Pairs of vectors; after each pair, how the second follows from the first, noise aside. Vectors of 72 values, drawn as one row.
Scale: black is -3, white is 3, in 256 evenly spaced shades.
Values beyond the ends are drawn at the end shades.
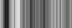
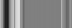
partly zeroed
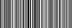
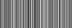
shrunk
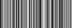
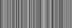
shrunk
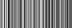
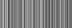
shrunk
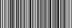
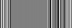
partly zeroed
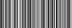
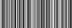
reversed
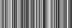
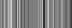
partly zeroed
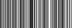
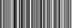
shuffled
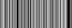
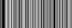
reversed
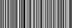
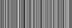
shrunk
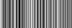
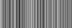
shrunk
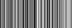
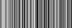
reversed
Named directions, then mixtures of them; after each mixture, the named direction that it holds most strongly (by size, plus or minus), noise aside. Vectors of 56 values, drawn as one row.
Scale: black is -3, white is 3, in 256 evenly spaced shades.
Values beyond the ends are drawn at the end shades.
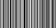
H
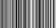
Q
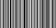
H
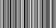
H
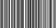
H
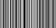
H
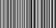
Q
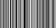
H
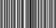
H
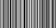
H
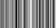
Q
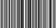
H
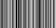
Q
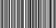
H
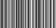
Q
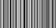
H
